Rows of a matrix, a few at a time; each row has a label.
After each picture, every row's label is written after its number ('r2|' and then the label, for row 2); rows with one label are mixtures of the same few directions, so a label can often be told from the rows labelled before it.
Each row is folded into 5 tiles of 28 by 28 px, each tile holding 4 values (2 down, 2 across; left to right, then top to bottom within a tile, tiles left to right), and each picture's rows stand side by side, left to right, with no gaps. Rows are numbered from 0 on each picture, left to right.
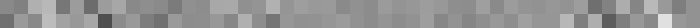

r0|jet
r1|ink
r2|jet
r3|jet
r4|jet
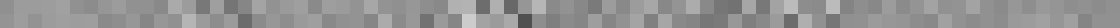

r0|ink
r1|jet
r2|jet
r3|jet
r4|ink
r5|ink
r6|ink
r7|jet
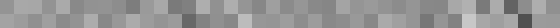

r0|ink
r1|jet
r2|jet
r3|jet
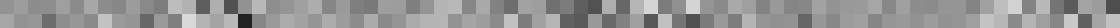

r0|jet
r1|jet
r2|ink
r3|ink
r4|ink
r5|jet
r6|ink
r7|ink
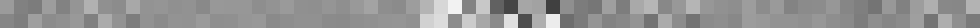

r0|ink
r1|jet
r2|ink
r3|ink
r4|ink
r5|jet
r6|ink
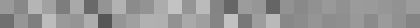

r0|jet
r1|ink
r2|ink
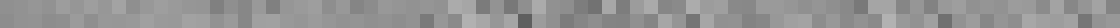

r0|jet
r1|ink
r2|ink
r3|jet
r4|ink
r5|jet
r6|jet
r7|jet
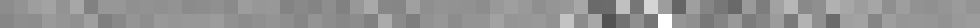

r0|jet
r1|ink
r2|ink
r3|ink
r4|jet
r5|ink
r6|ink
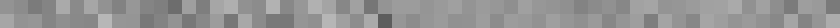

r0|jet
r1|ink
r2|jet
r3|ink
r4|ink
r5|ink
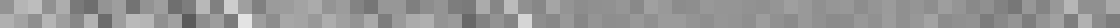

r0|ink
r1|jet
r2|ink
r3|jet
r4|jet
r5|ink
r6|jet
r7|ink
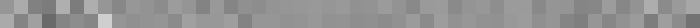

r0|jet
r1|jet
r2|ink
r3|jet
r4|ink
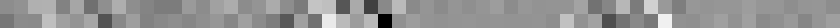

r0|jet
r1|ink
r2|jet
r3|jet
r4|jet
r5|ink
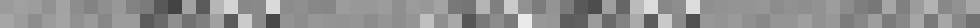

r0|ink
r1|ink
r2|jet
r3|jet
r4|ink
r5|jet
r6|ink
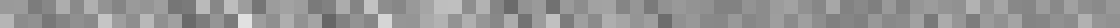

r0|jet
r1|jet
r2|jet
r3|ink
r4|jet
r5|ink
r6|ink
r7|jet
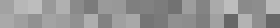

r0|ink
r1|ink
